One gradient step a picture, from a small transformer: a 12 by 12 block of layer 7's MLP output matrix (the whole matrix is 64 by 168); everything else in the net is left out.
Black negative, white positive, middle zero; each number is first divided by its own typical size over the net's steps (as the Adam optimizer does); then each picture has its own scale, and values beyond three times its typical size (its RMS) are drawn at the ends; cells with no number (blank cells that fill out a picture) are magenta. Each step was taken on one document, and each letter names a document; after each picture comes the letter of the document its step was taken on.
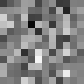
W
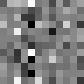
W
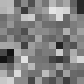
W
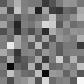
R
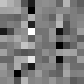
W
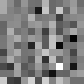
R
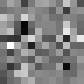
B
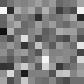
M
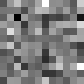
M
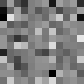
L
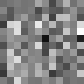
M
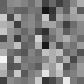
M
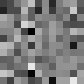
W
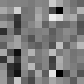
L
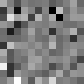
L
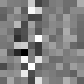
B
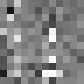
L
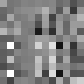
R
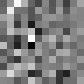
W
